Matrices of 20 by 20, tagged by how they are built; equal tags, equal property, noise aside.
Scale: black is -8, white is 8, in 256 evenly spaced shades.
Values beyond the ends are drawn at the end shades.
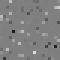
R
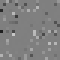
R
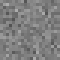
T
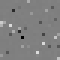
R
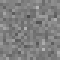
T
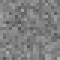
T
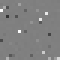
R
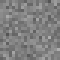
T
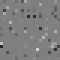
R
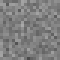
T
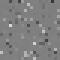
R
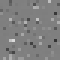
R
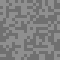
T
